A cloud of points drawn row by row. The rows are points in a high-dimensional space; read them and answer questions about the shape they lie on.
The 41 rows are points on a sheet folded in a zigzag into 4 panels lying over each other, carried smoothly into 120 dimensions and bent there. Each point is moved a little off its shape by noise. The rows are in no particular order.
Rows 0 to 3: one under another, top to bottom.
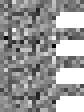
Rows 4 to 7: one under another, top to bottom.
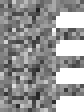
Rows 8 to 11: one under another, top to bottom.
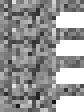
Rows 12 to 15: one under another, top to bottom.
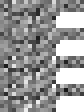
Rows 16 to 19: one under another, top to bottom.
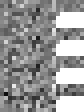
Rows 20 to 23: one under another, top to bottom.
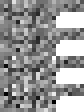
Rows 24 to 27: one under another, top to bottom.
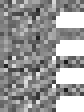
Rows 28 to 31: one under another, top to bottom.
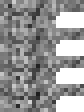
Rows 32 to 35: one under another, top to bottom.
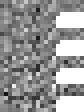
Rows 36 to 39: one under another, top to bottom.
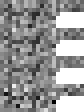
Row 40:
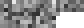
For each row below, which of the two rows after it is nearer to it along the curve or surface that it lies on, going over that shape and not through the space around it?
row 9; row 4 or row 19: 19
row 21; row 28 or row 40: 40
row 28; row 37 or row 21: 37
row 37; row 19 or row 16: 19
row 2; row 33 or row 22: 33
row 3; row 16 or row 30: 30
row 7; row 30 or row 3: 30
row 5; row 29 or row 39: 29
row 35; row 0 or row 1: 0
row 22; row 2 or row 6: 6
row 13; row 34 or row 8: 34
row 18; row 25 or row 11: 25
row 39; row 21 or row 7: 21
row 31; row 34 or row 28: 34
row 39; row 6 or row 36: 6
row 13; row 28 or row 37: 37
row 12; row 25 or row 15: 15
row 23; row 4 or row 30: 30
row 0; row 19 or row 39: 19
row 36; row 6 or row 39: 6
